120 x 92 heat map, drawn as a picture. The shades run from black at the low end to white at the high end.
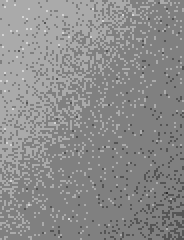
No row or column stands out. The ninth with the lowest average is the bottom right. The ninth with the highest average is the top left. The field climbs toward the top left. The halves do not mirror each other. The grain is fine, like static.
